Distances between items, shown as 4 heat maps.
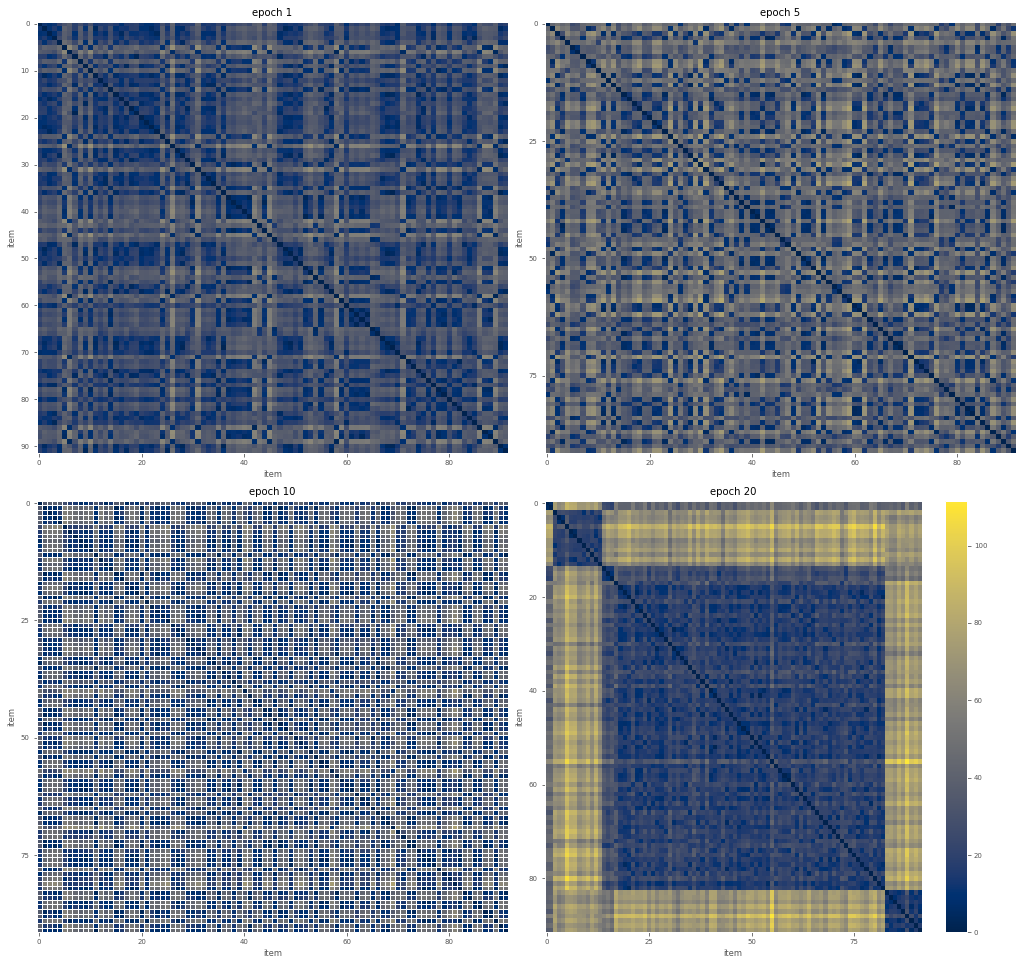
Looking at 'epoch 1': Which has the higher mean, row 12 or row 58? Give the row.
58
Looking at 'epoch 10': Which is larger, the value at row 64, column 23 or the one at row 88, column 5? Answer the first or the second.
the second
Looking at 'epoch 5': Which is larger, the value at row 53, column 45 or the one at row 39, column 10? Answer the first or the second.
the first
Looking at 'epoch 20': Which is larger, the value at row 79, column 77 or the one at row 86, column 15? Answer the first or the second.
the second
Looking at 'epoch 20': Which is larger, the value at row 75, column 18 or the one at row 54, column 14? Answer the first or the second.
the second
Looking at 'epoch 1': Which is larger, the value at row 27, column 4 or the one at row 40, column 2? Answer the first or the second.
the second
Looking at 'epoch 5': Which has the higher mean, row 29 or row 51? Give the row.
29
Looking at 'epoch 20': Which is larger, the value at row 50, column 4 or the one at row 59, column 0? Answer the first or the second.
the first
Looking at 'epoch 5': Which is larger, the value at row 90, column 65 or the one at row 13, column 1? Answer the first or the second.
the second
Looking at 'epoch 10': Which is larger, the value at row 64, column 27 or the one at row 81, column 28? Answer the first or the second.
the second
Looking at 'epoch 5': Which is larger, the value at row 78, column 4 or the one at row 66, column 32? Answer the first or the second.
the first
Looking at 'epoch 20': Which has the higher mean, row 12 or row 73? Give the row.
12
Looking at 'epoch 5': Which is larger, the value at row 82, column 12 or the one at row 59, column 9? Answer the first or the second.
the first
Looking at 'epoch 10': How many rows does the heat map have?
92
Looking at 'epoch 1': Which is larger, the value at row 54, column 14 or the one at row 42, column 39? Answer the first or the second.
the second
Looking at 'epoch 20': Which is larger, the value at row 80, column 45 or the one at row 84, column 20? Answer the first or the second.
the second
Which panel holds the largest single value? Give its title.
epoch 20
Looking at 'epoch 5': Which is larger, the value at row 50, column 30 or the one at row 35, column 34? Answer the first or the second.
the second
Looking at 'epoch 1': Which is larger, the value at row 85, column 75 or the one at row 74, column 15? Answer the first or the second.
the first
